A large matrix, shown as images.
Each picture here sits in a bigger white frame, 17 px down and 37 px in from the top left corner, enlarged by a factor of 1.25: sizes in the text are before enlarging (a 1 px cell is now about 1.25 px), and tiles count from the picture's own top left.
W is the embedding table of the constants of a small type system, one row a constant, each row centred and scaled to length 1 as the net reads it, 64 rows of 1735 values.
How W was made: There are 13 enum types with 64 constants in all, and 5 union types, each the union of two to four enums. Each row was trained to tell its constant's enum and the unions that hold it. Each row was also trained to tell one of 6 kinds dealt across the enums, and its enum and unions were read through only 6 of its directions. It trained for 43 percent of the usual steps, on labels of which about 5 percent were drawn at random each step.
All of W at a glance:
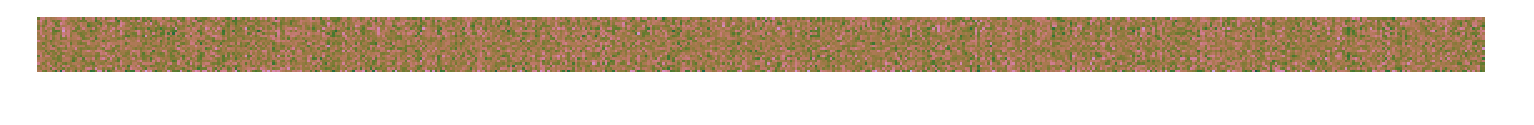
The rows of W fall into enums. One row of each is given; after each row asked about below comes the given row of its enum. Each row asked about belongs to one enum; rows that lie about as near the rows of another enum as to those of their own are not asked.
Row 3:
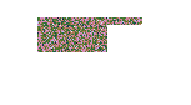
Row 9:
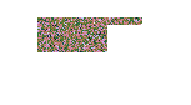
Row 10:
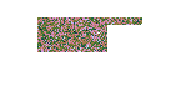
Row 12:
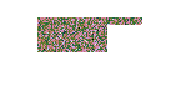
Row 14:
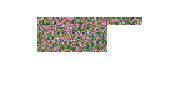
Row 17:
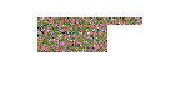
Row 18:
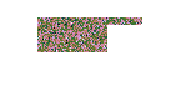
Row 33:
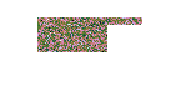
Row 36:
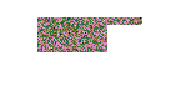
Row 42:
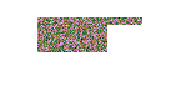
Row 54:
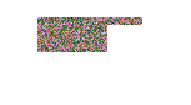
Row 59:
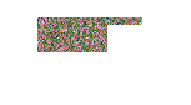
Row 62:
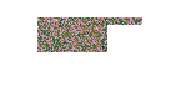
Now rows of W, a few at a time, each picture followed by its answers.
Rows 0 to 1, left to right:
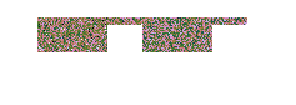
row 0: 59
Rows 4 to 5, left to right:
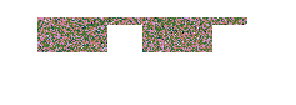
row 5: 36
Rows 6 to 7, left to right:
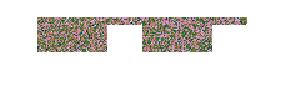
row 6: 54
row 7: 42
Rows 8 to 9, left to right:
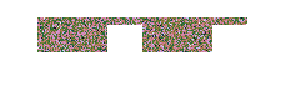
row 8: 3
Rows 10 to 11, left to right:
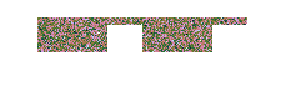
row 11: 17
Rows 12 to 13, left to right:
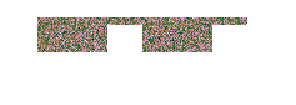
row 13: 12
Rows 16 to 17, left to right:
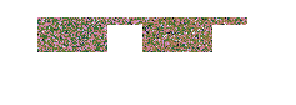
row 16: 36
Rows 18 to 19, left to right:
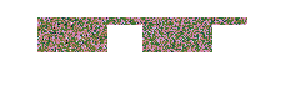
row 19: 12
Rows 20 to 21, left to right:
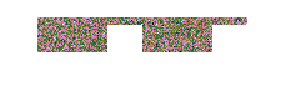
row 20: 42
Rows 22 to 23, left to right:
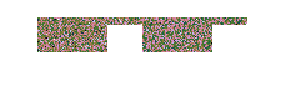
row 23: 14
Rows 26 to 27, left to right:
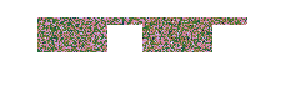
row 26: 36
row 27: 12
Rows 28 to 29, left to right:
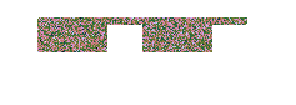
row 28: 62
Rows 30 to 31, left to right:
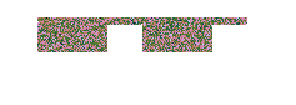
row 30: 10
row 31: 18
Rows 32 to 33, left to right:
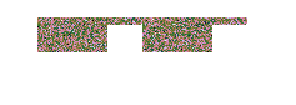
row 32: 59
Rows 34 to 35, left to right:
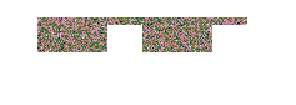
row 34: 14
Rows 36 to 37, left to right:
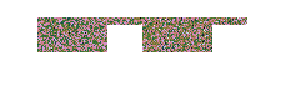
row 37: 12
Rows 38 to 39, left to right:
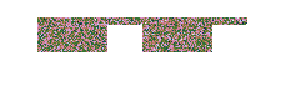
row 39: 42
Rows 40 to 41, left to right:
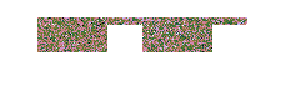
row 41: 62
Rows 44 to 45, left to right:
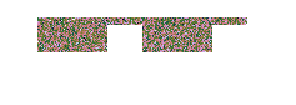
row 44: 3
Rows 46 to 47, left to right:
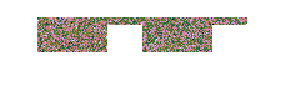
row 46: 14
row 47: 3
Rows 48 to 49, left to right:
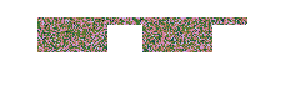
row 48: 59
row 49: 3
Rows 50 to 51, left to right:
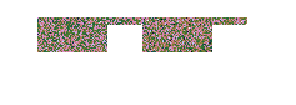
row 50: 59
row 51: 42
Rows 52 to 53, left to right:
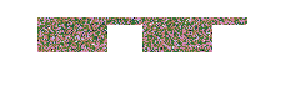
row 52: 18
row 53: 36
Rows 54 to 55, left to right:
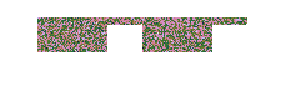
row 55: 14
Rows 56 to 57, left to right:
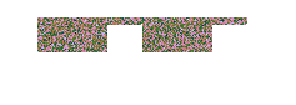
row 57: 36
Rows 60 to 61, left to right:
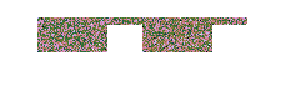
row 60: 10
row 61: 59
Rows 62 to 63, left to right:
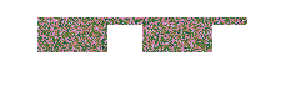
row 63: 42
